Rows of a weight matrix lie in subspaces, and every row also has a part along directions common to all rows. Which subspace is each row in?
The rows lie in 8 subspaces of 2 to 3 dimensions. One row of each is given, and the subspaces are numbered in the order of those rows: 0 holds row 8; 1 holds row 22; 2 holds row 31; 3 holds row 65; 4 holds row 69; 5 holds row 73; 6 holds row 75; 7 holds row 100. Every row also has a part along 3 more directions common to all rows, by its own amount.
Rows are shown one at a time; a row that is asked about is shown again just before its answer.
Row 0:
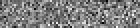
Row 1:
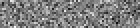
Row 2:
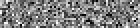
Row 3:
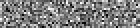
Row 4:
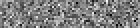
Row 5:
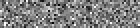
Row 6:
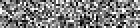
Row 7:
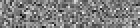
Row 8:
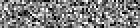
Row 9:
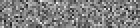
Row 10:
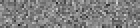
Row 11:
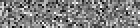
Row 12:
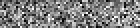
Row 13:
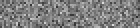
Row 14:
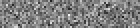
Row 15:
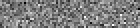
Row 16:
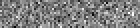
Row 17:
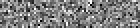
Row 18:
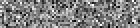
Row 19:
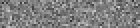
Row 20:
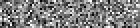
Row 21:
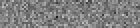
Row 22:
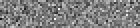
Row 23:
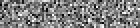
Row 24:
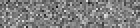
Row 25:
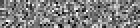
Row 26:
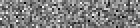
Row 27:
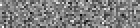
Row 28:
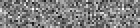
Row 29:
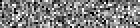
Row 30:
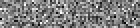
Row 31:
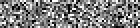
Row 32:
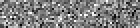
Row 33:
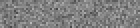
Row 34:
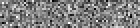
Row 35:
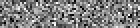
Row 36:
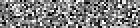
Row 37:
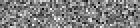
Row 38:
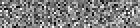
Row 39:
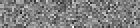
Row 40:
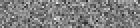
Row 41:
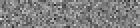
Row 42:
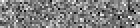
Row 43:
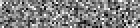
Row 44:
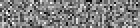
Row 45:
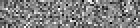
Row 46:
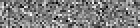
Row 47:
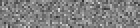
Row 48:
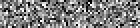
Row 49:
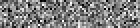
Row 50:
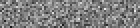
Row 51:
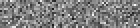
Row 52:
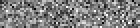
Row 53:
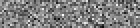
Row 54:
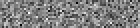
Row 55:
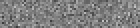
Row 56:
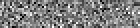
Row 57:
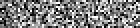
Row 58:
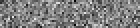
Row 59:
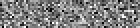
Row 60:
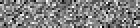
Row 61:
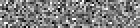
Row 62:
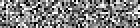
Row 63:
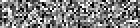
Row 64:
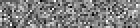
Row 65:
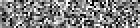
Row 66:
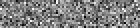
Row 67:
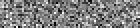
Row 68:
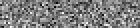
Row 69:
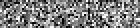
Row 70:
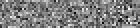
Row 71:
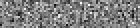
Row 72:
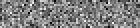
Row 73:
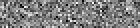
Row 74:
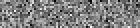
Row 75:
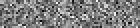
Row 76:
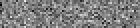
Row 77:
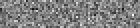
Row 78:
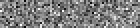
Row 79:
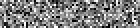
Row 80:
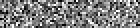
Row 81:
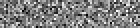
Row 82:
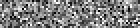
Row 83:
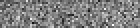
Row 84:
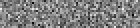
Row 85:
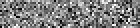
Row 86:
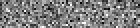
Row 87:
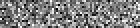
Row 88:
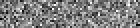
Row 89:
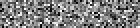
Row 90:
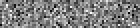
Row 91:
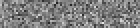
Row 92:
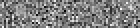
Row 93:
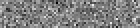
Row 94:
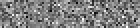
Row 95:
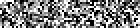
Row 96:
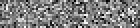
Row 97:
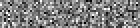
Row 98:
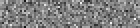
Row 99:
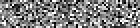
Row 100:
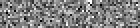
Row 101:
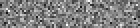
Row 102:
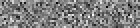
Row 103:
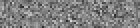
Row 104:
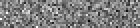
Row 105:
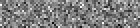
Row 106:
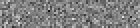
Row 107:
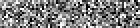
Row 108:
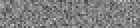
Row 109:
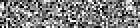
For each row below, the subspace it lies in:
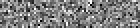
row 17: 7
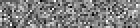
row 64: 7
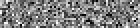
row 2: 3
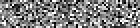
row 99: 2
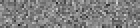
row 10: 6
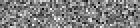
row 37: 0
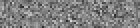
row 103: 5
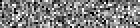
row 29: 0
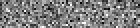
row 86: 6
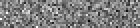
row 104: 1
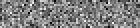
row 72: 7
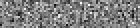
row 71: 2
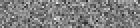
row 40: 0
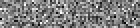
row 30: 4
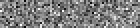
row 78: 3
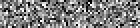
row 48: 7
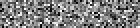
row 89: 3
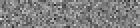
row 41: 1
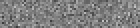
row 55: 2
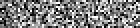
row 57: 4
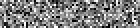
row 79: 6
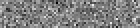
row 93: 6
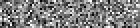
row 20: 7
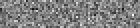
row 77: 4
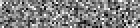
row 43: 6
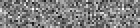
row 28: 4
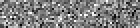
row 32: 3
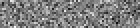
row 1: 1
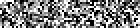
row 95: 3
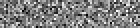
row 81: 1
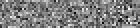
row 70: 0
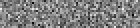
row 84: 4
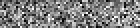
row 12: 4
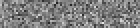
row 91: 0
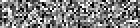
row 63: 7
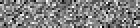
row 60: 6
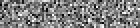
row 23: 0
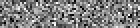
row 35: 2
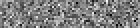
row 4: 3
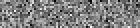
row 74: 7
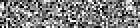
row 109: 5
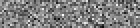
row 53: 0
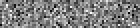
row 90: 2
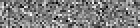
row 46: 5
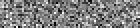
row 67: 1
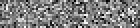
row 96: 1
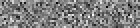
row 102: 2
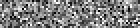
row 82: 0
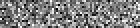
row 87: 4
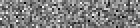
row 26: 1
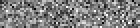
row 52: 6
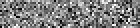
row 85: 0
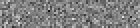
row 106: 3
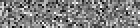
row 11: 5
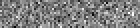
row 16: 2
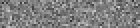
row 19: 6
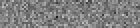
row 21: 5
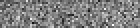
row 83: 4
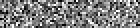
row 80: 1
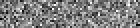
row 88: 1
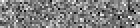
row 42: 1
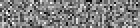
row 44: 7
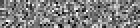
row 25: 6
